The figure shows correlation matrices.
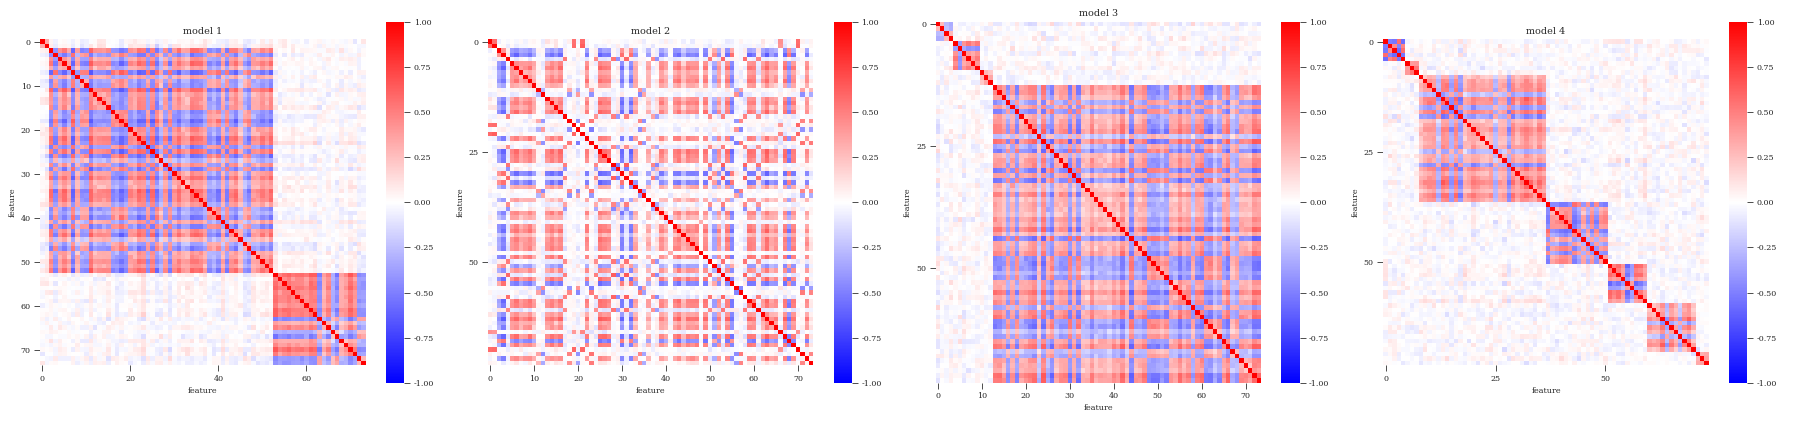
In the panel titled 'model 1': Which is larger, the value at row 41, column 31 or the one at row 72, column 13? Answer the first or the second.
the first
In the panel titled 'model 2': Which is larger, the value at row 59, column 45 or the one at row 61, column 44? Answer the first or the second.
the first
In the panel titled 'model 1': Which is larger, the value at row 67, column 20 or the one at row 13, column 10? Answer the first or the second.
the first
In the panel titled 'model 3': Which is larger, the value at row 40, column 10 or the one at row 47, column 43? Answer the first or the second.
the second
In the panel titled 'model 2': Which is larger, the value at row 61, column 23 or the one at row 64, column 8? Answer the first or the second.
the second
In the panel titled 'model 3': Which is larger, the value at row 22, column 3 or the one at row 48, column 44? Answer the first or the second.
the second
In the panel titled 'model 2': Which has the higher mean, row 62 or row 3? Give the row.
62
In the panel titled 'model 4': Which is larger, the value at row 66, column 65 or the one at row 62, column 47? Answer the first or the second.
the first
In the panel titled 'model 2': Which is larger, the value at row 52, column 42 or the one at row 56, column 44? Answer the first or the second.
the first
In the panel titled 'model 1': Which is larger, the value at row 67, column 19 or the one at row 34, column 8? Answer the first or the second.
the second
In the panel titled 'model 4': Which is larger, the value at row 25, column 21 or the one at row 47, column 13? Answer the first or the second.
the second
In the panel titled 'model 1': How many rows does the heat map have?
74
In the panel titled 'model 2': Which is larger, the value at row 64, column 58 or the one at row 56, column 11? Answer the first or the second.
the first
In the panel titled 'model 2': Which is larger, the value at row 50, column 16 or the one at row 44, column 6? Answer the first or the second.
the second
